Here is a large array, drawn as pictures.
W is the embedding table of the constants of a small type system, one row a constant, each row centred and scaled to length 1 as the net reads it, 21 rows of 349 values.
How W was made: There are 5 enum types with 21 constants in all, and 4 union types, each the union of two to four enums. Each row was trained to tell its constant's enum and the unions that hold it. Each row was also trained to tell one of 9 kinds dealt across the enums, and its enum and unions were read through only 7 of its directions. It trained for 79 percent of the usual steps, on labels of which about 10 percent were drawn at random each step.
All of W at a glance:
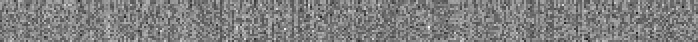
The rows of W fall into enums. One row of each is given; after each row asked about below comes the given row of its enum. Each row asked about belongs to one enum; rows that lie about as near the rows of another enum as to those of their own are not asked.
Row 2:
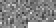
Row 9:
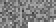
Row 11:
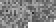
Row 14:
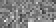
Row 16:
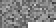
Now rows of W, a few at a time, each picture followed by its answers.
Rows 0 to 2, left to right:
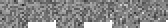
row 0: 11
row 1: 11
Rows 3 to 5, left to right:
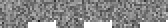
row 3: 2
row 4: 14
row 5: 16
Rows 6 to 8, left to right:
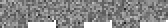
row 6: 16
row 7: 11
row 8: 14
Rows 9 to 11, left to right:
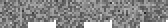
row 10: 9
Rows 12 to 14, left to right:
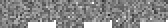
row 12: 2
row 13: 16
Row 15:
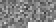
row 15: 2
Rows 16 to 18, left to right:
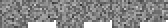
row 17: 2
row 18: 11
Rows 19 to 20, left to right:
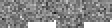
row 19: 9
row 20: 16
